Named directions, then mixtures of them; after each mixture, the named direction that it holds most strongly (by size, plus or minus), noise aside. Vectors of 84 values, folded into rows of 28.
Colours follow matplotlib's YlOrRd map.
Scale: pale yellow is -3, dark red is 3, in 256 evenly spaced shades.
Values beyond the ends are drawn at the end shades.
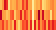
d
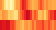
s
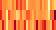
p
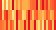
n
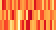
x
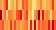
d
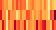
p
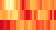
s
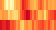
s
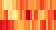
s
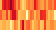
s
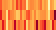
p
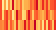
n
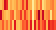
d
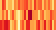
x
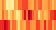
s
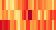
s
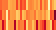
p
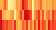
d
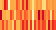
d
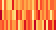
n
